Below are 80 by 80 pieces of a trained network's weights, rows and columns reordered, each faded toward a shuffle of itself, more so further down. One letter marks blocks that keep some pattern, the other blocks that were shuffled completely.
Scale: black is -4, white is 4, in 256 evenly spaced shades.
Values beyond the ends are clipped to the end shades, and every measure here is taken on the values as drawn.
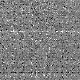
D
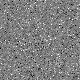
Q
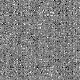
D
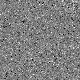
Q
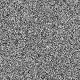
Q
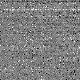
D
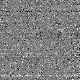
D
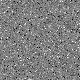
Q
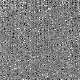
D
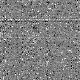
D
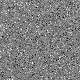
Q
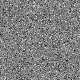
Q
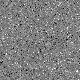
Q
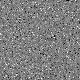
Q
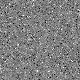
Q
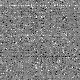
D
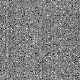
D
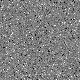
Q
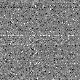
D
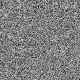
D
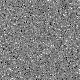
Q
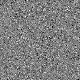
D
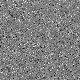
Q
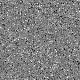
Q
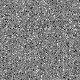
D
